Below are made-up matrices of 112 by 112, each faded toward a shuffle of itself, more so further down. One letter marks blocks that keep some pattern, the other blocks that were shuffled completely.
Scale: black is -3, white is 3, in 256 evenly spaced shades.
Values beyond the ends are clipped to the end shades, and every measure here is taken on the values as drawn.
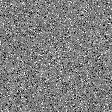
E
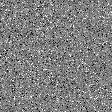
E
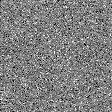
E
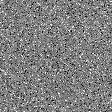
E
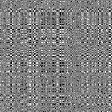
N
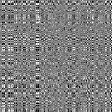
N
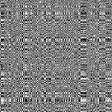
N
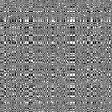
N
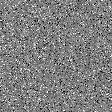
E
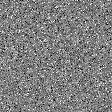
E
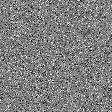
E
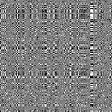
N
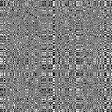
N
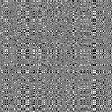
N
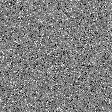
E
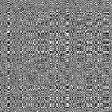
N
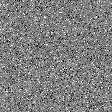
E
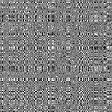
N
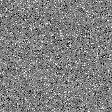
E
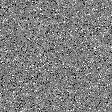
E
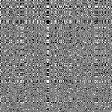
N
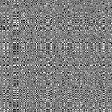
N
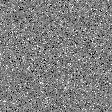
E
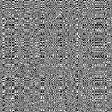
N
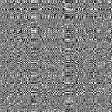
N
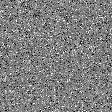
E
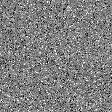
E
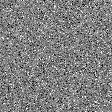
E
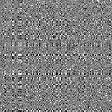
N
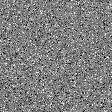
E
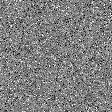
E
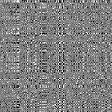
N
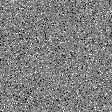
E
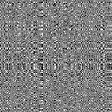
N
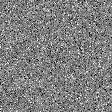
E
